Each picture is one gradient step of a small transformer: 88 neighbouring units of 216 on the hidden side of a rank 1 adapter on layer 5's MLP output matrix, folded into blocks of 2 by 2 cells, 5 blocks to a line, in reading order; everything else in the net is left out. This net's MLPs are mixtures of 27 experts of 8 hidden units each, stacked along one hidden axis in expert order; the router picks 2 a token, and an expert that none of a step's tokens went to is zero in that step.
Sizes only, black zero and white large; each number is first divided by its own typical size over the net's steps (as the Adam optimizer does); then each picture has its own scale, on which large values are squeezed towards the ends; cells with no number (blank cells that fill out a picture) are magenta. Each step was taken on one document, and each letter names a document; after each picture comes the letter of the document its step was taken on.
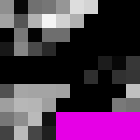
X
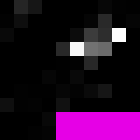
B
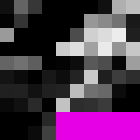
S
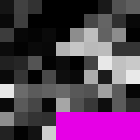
S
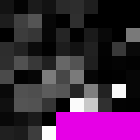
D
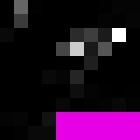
B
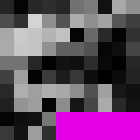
D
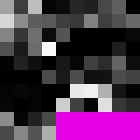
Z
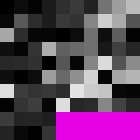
Z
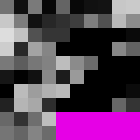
Z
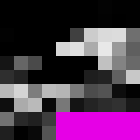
S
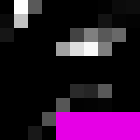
B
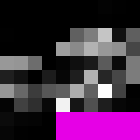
S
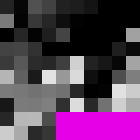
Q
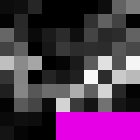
S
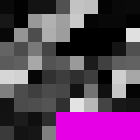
D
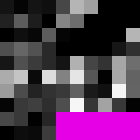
D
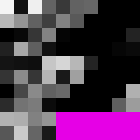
X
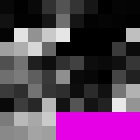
Q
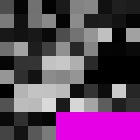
Q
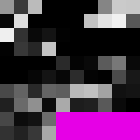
Z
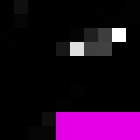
B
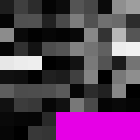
S
